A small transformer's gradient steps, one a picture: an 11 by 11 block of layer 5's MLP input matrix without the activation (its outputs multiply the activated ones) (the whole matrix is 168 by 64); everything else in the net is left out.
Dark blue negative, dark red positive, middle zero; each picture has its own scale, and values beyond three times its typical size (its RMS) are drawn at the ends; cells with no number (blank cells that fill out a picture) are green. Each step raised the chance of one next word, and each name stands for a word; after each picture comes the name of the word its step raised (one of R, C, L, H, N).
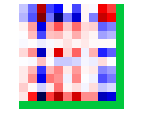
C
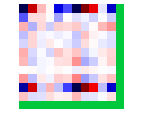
C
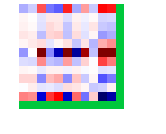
C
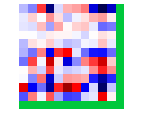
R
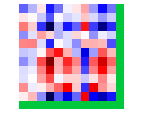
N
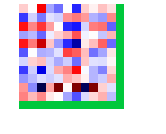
N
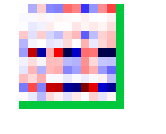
R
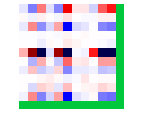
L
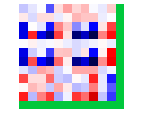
N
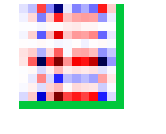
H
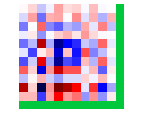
N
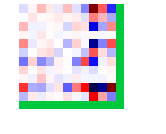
H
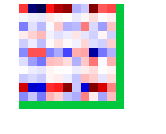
R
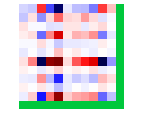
H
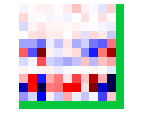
R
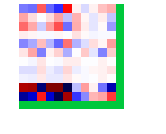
L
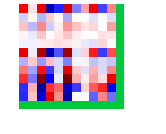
R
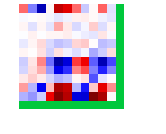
N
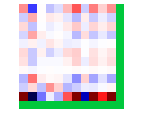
C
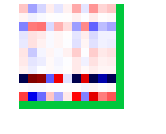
H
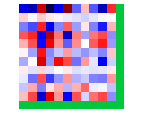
H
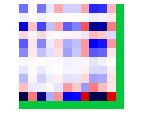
C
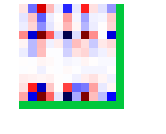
C
